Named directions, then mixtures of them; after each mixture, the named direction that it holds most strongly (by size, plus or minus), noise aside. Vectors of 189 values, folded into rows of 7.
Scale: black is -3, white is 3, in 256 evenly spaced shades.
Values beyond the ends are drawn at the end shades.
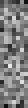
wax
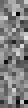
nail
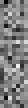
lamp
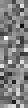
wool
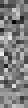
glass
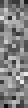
wax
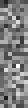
lamp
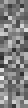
wool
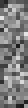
wax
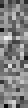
wax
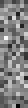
wax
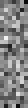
wax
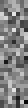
nail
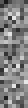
lamp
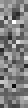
glass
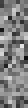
nail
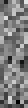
nail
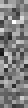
glass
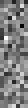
wool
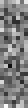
wax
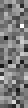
wool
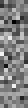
glass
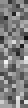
nail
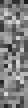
wax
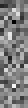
glass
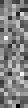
wax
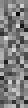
wool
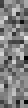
nail
